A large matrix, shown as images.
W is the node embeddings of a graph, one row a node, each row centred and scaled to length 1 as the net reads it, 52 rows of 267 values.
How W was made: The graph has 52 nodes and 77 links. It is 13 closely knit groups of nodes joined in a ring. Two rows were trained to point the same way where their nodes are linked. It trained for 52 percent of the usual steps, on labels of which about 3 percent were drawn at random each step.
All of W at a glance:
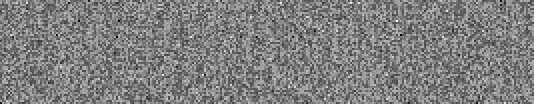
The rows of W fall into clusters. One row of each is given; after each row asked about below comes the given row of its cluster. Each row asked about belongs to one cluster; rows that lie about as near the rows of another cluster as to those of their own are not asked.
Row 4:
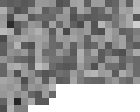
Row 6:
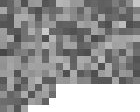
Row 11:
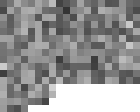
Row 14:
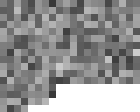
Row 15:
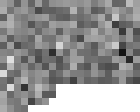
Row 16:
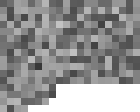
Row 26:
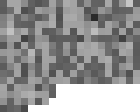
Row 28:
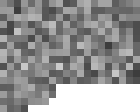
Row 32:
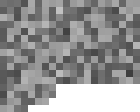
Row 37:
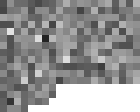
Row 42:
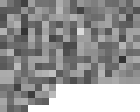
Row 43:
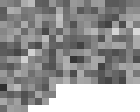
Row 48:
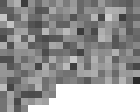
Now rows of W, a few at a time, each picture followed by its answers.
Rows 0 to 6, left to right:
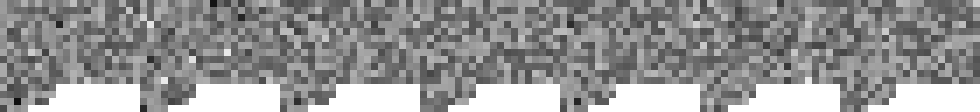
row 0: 14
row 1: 16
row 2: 4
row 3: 32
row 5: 48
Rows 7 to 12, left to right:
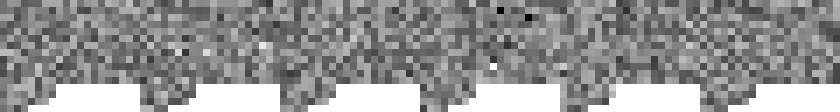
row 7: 32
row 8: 15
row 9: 32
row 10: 43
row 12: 15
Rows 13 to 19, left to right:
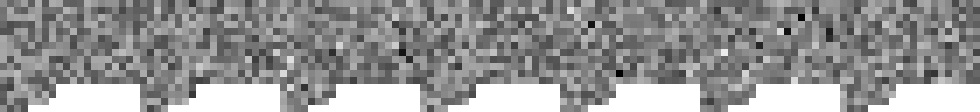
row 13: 28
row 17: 43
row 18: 15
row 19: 42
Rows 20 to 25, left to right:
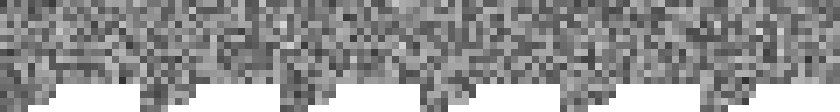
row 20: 37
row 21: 14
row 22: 37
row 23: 28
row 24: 4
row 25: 42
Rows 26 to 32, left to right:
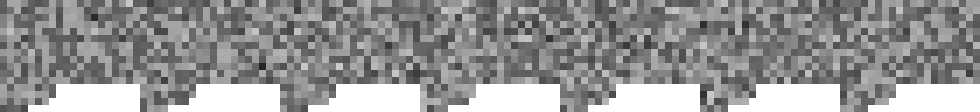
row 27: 4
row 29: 11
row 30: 43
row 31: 28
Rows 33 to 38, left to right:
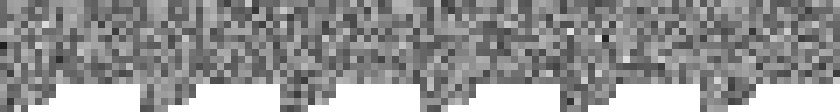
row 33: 26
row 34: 26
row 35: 37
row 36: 6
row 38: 16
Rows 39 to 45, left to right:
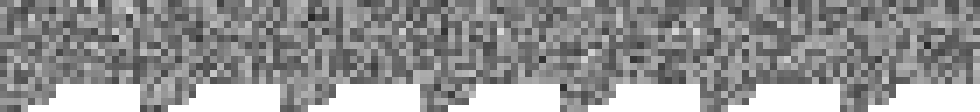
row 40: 26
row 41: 26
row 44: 6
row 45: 14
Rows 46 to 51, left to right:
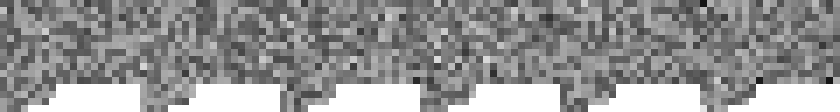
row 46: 6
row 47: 11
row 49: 48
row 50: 28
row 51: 16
